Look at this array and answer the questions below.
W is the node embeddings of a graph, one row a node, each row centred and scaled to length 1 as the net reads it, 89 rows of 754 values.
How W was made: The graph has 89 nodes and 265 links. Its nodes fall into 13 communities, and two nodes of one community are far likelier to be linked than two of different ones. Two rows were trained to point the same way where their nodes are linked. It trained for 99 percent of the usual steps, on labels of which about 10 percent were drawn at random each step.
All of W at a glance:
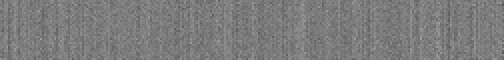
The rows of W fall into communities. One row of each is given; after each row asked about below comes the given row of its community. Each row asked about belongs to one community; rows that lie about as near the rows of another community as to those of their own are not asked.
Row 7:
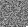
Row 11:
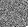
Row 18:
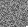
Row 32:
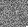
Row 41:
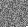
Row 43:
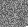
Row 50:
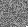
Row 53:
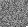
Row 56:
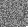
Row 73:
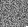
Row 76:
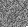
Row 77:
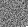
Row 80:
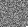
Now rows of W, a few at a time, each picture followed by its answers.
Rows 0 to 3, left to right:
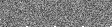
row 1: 18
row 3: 50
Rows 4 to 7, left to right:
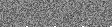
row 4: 76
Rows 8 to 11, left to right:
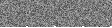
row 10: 32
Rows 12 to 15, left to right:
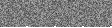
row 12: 41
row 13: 53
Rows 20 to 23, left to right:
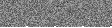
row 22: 43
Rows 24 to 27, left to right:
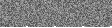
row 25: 56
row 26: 56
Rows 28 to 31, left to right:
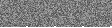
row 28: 53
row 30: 80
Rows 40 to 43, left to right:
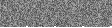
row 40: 56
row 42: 50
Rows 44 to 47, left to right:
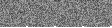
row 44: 32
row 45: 50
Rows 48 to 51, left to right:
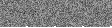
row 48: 43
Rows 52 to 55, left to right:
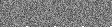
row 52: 50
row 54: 7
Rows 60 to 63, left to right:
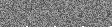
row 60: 77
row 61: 32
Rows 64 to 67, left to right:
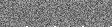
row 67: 76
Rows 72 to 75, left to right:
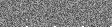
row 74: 43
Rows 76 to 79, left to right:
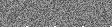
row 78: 32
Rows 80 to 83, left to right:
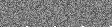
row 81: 56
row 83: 11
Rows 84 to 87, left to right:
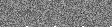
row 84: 11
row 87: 53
